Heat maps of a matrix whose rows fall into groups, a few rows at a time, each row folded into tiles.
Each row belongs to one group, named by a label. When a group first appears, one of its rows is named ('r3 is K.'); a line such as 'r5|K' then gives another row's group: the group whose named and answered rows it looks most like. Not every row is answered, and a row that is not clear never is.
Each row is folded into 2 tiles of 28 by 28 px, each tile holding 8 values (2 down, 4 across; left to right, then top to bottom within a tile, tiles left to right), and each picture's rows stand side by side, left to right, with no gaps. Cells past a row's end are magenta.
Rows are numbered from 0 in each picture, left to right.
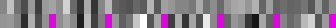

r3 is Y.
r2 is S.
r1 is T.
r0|T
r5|S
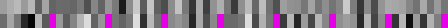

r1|S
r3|T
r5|Y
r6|T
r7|Y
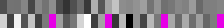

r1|S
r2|Y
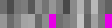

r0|S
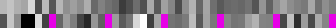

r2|S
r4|S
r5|Y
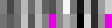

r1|T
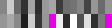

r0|T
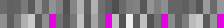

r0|S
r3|S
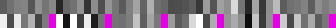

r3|S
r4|T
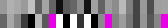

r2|T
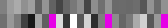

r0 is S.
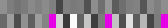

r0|Y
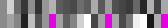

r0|T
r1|S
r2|S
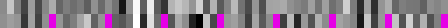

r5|Y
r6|T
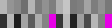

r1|Y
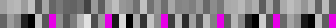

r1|S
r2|Y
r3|Y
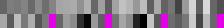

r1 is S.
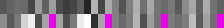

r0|S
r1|S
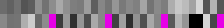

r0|S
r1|Y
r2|Y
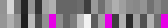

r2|Y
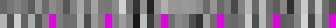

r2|T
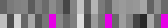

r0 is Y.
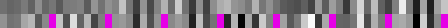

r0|S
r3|T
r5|S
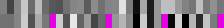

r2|T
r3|Y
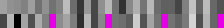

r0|Y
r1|T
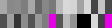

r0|Y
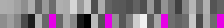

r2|S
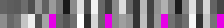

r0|S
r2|T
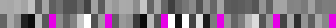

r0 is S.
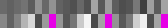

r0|S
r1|S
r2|S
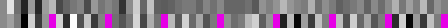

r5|Y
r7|Y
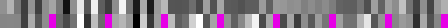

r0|T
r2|T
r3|S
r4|S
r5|Y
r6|S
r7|T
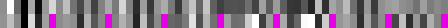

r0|T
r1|T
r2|T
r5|S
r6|T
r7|Y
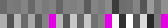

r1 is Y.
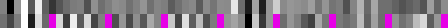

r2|Y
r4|T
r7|S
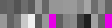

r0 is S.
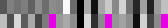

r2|T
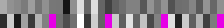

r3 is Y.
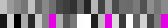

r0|Y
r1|S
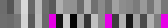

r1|Y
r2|Y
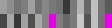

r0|Y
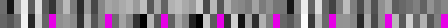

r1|T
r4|Y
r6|T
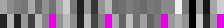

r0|Y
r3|T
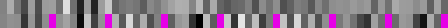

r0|T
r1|T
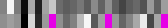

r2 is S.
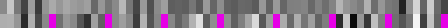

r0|T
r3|S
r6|Y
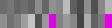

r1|T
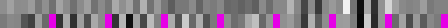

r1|Y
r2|Y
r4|S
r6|T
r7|Y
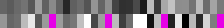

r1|S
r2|S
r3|Y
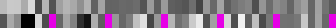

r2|S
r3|S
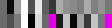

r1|Y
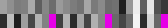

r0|Y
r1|Y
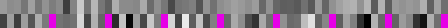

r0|Y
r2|Y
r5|S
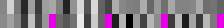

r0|T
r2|Y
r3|Y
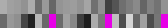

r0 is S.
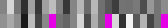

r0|T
